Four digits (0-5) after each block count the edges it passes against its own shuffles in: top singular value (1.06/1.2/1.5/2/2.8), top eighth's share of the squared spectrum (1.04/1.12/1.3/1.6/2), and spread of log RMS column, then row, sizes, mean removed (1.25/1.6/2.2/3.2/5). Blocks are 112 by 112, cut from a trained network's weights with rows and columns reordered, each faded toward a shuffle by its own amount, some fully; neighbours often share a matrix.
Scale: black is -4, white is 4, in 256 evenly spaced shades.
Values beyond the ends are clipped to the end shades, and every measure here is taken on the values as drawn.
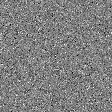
0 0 0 0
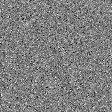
2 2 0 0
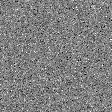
0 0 0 0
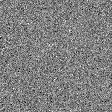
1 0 0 0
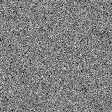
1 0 0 0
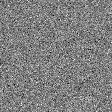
1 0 0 0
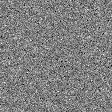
0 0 0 0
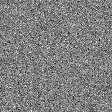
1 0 0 0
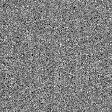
2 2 1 2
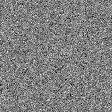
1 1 0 0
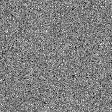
2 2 0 2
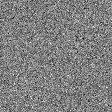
0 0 0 0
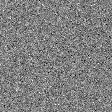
1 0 0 0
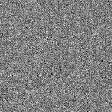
3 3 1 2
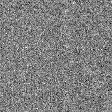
2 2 0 1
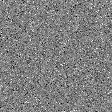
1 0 0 0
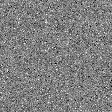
2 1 0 0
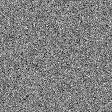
1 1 0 0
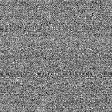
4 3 1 2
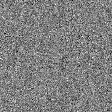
2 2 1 1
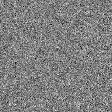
2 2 1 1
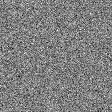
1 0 0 0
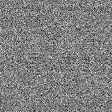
3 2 0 1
